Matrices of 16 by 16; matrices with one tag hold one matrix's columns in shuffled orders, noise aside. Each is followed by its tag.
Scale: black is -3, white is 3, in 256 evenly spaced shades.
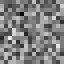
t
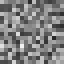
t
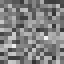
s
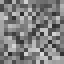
t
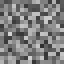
t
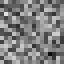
t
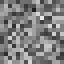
t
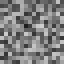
t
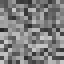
s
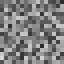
t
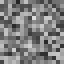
t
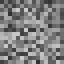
s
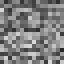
s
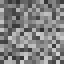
s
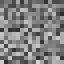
s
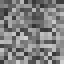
s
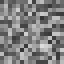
t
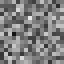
t
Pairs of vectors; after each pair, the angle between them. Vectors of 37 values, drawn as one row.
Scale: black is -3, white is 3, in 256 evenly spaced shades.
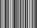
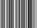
nearly opposite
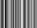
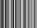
nearly parallel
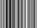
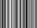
nearly opposite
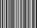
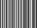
nearly parallel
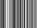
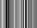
nearly opposite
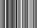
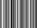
orthogonal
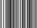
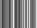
partly opposed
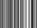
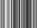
partly opposed
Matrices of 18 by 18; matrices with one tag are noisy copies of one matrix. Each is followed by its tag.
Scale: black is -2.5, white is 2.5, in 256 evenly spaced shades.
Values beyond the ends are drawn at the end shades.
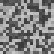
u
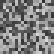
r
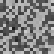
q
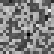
u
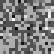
r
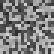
r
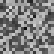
q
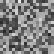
q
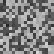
q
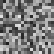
r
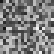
r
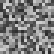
r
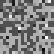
r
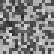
r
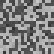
r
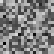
q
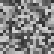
u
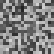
r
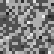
q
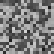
u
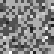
q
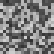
u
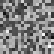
r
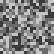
q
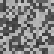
q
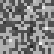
r
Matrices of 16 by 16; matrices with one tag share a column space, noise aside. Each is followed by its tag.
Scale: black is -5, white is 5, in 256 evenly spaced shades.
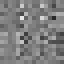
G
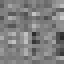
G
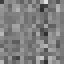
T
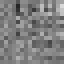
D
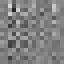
D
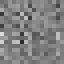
G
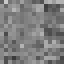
T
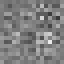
G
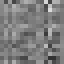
T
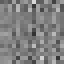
T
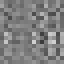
G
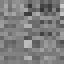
D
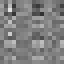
D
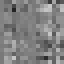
T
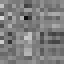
G
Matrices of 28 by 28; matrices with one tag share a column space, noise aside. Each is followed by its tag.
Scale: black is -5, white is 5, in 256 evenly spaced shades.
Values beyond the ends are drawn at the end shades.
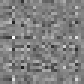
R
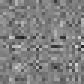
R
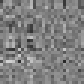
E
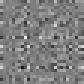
R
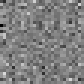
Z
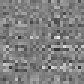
R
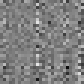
Z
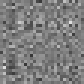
Z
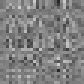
E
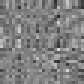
E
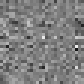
R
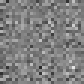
Z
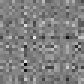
R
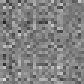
Z
